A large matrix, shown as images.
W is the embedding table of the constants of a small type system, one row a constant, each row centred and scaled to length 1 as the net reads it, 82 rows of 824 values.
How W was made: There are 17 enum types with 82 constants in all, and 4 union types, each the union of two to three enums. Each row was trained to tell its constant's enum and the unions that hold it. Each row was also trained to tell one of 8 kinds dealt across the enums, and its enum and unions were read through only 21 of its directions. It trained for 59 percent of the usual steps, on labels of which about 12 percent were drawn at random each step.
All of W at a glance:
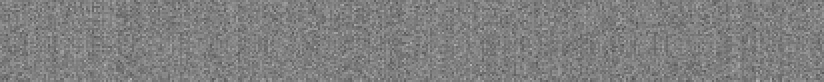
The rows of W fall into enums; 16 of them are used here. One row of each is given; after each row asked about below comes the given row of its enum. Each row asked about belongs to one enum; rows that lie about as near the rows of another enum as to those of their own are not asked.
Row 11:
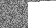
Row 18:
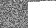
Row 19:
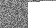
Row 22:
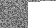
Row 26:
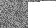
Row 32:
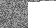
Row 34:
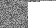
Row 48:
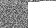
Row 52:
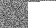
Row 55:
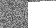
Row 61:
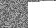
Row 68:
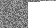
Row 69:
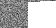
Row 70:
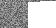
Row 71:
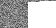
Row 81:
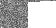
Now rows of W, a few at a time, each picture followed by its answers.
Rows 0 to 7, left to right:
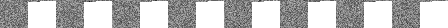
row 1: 48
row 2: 71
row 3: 11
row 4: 11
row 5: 34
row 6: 32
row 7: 19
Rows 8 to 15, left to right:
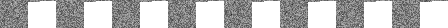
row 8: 48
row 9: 48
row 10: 11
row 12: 81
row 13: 55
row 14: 34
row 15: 61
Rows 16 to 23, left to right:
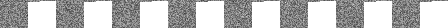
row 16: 69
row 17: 61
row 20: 19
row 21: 18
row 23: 61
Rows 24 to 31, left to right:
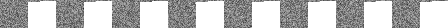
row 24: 81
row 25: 48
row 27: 11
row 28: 18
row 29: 69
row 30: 71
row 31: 19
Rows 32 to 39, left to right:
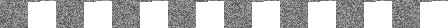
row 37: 55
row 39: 48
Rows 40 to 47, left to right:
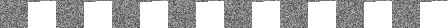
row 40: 34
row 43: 34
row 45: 55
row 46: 32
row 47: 68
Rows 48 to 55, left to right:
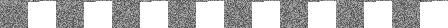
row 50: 32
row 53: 68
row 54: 52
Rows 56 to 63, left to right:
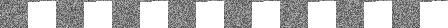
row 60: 32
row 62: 68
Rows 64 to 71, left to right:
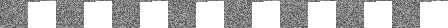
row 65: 61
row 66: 34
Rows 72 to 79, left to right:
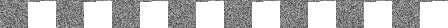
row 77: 19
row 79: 18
